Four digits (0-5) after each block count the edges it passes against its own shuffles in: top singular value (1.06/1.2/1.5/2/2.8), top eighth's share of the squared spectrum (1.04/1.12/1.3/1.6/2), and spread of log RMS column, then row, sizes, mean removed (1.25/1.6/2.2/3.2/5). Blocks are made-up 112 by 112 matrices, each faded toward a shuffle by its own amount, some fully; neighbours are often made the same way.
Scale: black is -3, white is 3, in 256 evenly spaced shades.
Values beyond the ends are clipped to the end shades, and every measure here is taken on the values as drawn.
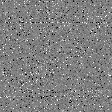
3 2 1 1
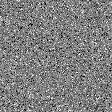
2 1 0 0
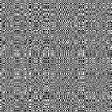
5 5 4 4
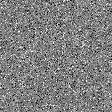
2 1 0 0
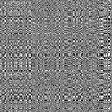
5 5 4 4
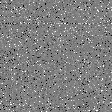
3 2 0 1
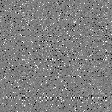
4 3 1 2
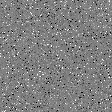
2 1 0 0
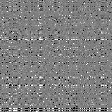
5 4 2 3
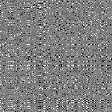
5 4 3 3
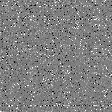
4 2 0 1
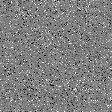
3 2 0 1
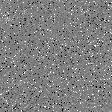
2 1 0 0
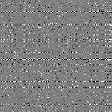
5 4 3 3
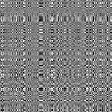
5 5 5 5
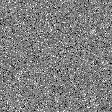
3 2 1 0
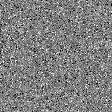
3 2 0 0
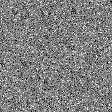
3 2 0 0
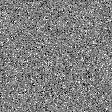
3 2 0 0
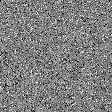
2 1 0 0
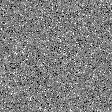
0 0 0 0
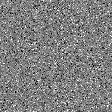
3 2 0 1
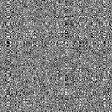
5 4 3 3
